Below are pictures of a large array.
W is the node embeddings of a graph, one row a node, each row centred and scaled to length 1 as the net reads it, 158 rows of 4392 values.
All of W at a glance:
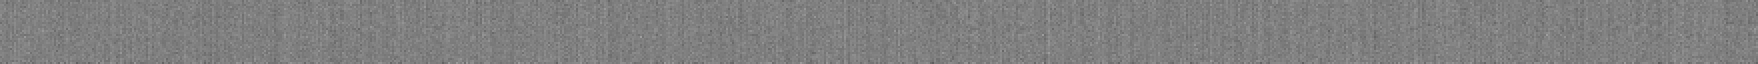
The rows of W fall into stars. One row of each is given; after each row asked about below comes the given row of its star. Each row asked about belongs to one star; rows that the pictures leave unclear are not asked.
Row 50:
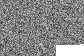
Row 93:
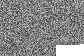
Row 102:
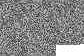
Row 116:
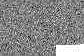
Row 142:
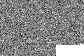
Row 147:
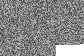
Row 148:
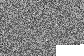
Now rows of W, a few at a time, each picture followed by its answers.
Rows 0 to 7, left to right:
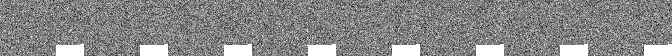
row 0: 93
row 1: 116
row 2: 50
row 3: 50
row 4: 102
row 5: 102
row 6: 148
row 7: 102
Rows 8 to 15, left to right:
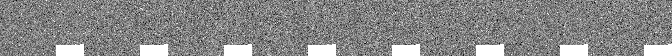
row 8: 116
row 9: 50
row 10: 147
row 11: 116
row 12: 148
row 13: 93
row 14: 116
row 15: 93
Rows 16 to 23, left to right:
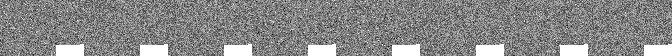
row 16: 147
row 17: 102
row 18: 142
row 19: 142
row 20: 148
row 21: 116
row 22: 102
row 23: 148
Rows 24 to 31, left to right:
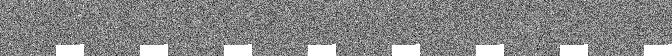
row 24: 148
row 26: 148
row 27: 50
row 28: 142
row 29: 147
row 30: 102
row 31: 93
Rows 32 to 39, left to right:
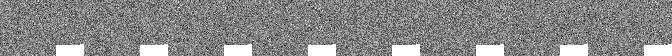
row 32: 148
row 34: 50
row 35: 93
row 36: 148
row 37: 148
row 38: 50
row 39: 116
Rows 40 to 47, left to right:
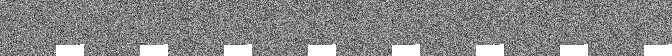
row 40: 116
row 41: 147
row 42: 148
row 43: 102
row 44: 102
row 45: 50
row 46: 148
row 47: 93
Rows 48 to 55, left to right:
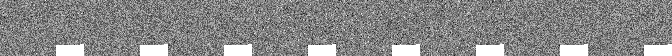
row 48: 116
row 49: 142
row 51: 148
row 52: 50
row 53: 102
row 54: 142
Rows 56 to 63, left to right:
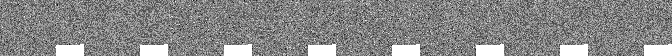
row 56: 93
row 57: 102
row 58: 142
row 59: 102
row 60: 148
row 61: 102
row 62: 142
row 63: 93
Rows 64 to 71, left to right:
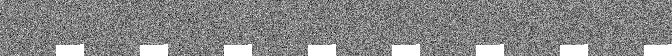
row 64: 116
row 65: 147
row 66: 116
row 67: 142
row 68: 50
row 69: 147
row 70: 142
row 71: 147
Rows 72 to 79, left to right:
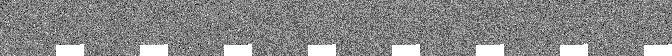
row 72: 50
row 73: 147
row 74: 93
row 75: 116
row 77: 142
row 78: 142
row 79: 93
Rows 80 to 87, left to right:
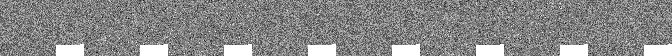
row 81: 147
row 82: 148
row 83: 50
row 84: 116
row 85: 102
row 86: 50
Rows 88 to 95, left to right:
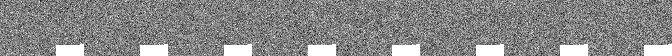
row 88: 102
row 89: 116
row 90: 50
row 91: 116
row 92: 116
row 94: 116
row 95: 93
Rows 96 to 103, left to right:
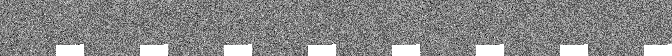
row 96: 116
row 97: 50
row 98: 116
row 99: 102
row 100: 116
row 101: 50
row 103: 50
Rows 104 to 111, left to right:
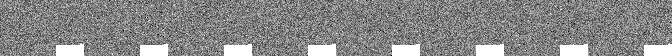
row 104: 142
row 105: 142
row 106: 147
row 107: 142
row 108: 50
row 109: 147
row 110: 50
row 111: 142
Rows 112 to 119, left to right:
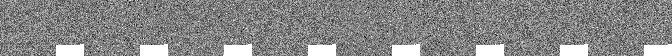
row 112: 142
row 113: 148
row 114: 50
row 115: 50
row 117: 116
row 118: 93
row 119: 147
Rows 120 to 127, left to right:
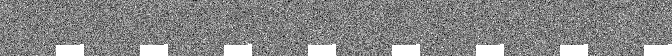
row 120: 147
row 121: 50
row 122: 142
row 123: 93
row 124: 148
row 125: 93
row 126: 148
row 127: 102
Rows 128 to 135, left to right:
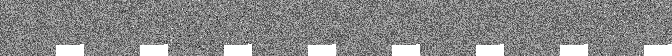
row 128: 147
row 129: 147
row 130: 142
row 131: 50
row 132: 147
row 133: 142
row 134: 50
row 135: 147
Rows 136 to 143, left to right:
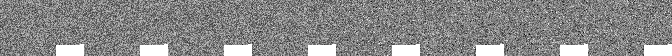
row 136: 148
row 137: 93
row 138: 116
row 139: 102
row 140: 147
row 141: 102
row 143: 102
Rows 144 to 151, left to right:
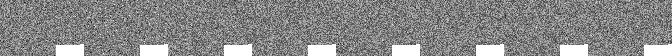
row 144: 147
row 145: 148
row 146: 147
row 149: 148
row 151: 93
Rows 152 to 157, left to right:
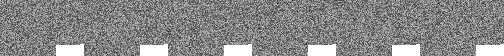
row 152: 93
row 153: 102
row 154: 147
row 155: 102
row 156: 102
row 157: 148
